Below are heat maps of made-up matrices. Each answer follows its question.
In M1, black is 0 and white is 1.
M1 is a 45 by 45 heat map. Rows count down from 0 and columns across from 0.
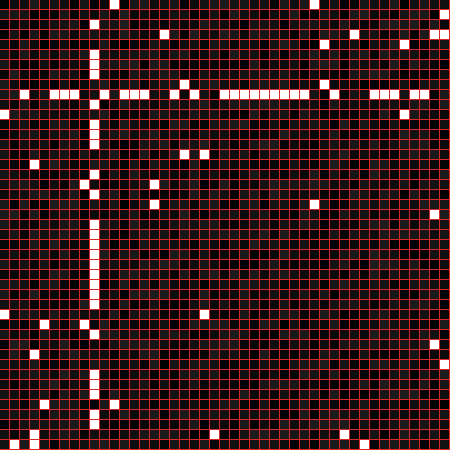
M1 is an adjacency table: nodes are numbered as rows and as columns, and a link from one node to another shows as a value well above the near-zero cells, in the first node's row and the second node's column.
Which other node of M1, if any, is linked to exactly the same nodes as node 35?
node 16
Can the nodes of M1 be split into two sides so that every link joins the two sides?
yes
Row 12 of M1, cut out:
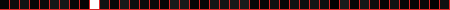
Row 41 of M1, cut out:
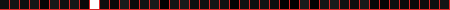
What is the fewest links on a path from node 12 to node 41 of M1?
2
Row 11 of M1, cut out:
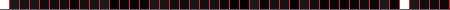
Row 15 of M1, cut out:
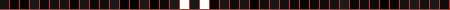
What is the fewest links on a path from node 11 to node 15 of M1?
4
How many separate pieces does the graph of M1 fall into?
3
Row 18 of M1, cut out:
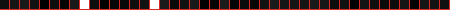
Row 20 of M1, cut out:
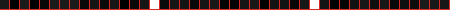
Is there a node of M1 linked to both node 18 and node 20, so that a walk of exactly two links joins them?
yes
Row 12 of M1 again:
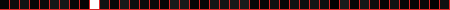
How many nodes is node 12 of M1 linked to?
1
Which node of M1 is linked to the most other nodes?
node 9
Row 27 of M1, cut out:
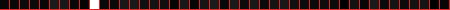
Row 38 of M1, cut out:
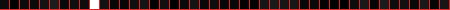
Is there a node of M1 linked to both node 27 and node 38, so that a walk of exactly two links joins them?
yes
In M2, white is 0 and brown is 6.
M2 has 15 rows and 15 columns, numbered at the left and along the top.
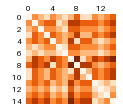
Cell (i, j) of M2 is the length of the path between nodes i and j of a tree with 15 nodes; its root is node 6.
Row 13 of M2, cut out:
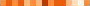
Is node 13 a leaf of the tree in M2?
yes
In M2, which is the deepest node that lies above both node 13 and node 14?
12
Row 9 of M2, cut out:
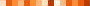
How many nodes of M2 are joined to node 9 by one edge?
2
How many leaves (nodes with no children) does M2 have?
8
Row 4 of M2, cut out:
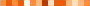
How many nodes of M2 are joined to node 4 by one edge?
2
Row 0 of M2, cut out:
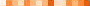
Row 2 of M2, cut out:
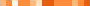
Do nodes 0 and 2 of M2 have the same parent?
yes
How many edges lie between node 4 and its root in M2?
2
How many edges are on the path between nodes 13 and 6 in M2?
2
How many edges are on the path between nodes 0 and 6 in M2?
1
